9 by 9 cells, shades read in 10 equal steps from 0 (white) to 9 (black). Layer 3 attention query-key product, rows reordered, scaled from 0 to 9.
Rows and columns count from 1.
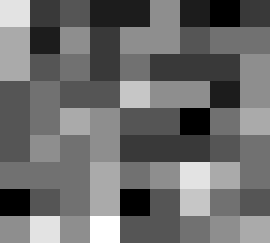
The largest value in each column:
9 8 6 8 9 7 9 9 7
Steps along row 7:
same same down up down down up up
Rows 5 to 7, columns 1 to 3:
6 5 3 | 6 4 5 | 5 5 5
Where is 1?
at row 1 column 1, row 7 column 7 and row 9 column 2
